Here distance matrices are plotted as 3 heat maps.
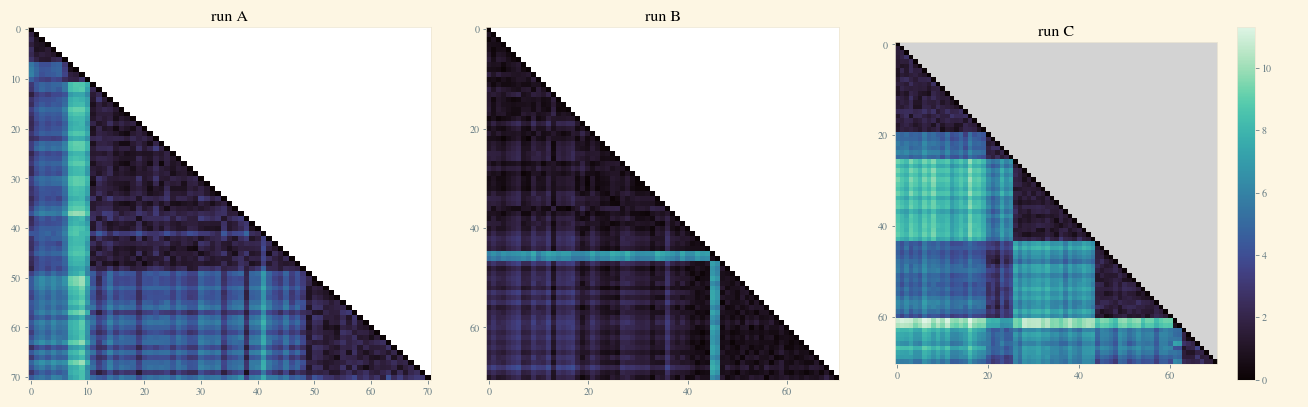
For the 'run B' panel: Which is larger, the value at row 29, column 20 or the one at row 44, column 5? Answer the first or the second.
the second
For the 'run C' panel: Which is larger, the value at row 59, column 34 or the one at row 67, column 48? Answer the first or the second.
the first
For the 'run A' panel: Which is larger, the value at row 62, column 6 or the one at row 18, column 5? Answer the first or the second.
the first
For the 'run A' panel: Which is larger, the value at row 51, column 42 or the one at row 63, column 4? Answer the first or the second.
the second
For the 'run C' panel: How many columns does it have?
71
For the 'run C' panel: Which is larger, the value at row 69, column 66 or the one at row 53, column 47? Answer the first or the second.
the first
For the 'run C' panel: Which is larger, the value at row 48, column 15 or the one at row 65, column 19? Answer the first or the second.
the second
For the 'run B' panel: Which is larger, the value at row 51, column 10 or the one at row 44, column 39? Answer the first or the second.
the first
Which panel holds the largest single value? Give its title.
run C
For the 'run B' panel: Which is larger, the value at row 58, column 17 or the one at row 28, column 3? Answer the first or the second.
the first
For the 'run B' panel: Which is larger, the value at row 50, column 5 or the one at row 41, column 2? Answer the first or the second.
the first
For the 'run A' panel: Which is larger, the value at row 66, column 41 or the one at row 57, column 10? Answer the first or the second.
the second
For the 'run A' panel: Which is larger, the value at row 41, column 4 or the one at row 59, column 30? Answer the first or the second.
the second
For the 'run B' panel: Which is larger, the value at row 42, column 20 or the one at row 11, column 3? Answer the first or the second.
the first
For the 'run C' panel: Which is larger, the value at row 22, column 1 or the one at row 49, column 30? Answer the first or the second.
the second
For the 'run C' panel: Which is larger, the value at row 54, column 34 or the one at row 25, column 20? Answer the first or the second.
the first
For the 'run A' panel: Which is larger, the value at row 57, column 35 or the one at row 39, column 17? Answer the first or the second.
the first
